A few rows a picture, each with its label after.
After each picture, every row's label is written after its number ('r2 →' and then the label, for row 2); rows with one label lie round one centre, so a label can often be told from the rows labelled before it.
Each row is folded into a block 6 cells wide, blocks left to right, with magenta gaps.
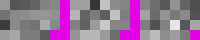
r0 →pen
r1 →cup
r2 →cup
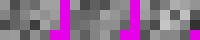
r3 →pen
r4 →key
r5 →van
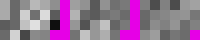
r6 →van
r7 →cup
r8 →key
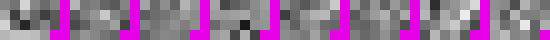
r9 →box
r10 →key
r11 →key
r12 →pen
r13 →key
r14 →key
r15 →van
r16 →cup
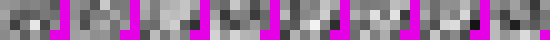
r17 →cup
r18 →cup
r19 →van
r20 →box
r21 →van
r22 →van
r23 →van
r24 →box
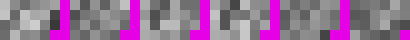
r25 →van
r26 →key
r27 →cup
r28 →cup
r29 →key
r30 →key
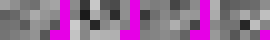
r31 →key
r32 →box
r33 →key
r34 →pen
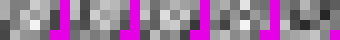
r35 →van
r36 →van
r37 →van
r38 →cup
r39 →box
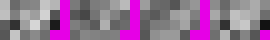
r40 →van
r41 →key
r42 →key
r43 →van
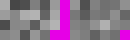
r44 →pen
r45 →key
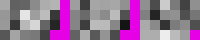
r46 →van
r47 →van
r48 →box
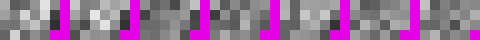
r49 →van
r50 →van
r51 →key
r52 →key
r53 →van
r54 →pen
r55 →pen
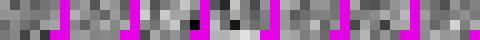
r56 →pen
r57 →cup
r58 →van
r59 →box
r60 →cup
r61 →pen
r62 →cup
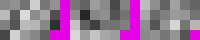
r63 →van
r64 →box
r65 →cup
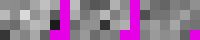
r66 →van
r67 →pen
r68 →key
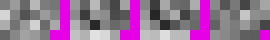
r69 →cup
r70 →box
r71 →box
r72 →key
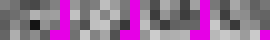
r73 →pen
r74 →van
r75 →box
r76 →box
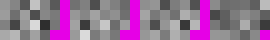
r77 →cup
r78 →cup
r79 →cup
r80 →key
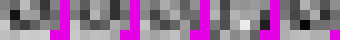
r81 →box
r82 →box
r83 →box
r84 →van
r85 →box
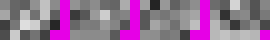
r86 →van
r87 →key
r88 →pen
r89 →box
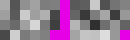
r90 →van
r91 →box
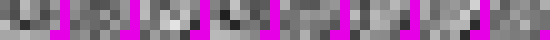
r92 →box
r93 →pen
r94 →van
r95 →box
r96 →key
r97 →van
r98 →van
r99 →key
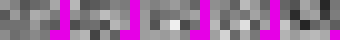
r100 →key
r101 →pen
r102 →cup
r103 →cup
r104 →box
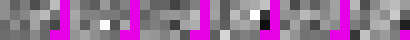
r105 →key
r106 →cup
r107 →pen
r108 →van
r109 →pen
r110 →van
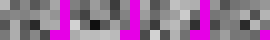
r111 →pen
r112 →box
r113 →van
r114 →pen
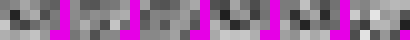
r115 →box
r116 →pen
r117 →key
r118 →box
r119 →box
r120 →van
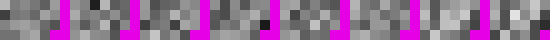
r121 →key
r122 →cup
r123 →pen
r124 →key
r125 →cup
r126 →cup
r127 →van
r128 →van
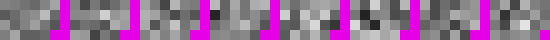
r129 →key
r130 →pen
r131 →cup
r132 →key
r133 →van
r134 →box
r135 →pen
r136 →cup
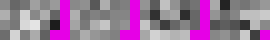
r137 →van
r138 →cup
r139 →box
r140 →pen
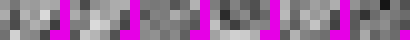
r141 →van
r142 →van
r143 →key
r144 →box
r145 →van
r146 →key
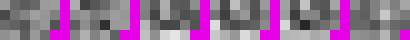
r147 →key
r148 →pen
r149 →box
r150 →box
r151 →box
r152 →key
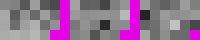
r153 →cup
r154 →pen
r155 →key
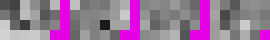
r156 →box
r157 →pen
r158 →cup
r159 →cup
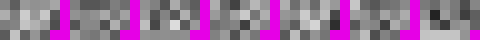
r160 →van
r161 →pen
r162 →cup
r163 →pen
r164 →van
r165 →pen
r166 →box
